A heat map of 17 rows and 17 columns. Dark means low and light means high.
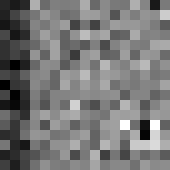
Roughest part: bottom right. Seam: vertical, 20% of the way across, the right part higher. Stripes: none. Odd patch: rougher, in the bottom right. Ninth with the lowest average: middle left.
